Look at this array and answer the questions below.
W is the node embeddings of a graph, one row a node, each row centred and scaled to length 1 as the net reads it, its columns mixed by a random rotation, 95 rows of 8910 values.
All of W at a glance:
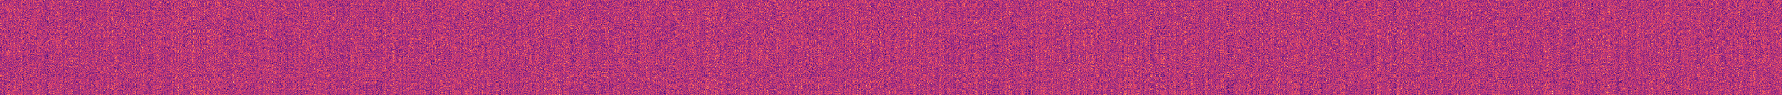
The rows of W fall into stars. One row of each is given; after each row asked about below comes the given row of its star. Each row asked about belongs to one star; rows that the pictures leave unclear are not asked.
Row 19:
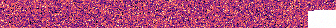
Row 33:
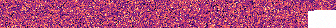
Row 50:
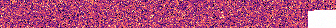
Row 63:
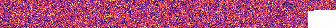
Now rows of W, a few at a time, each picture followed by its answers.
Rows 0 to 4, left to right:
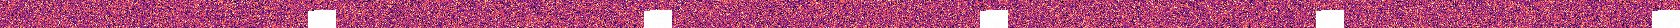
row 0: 33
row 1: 19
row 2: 19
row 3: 63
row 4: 63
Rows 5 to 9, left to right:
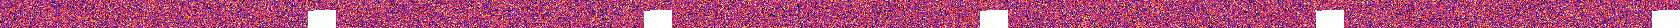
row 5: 63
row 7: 33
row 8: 63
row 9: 50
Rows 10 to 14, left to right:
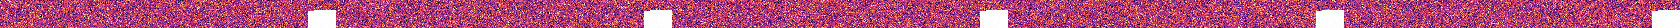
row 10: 33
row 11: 50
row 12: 50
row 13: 19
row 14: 50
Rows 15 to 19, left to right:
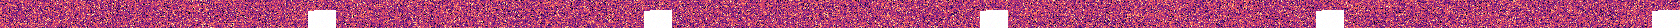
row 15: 33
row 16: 50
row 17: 19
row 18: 19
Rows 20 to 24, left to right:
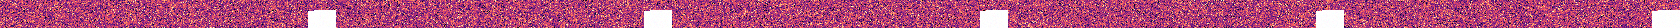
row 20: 33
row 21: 33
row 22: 50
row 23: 33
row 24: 63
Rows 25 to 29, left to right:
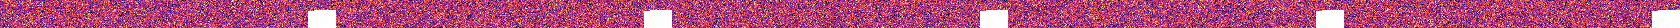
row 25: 33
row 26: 19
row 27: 33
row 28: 33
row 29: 63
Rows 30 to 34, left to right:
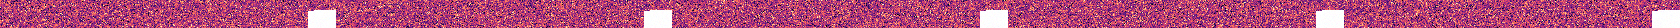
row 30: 19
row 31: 19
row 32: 19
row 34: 33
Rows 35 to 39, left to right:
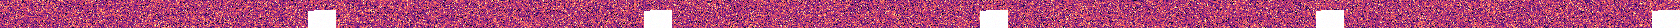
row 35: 50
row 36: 19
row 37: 50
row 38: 63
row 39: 63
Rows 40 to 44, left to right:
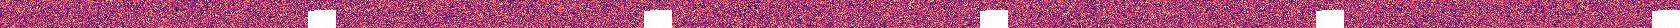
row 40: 19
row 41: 19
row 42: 19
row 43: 19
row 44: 19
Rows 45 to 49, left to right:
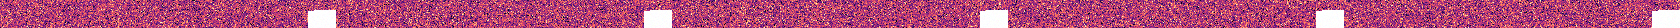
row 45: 50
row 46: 50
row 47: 63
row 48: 63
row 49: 19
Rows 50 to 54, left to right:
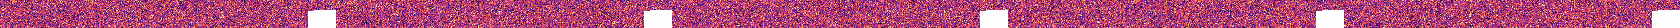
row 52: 50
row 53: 33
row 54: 50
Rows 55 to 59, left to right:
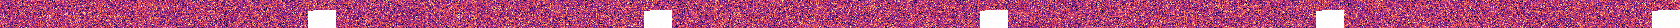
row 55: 63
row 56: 50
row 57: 63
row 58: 50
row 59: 63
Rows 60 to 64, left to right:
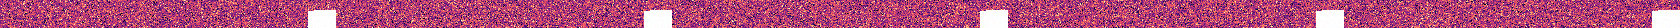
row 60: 63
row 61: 63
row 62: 19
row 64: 33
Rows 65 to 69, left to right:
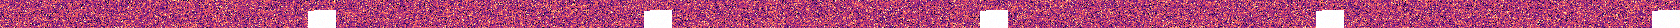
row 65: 19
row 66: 50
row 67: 33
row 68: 19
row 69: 50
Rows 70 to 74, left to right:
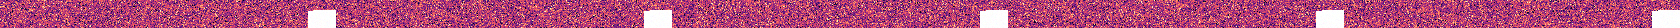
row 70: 19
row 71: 63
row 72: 33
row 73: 50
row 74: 33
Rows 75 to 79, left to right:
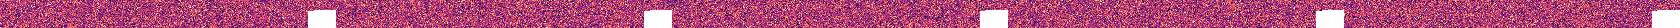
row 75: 33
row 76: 33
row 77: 63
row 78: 50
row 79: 63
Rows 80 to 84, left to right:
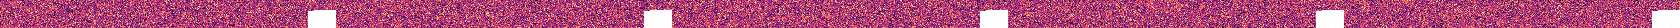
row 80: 50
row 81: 19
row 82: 33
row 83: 63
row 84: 50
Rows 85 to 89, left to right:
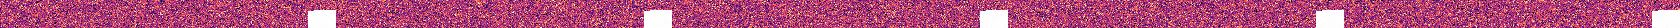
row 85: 50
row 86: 19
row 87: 50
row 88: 19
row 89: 33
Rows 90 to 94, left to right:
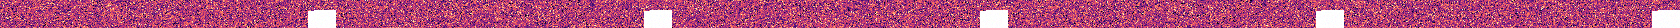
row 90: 50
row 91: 63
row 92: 50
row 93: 63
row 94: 50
